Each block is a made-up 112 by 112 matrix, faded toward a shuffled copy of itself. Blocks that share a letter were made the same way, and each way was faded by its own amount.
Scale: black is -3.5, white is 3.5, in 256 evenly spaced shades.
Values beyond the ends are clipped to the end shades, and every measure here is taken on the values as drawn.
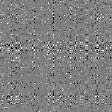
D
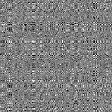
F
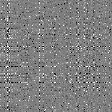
D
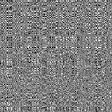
F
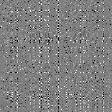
D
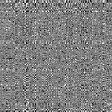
F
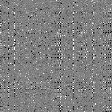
D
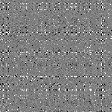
D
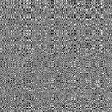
F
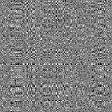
F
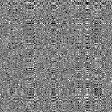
F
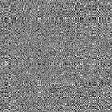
F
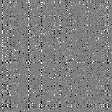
D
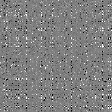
D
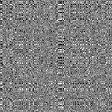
F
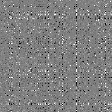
D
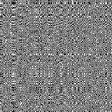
F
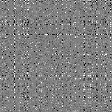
D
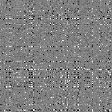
D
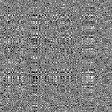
F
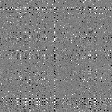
D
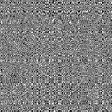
F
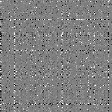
D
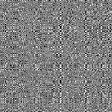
F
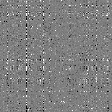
D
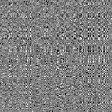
F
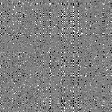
D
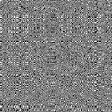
F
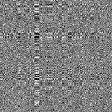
F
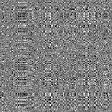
F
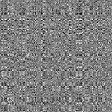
F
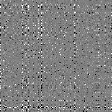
D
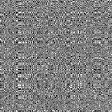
F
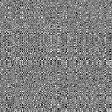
F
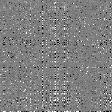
D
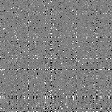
D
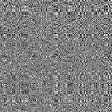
F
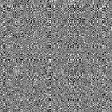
F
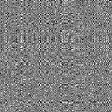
F
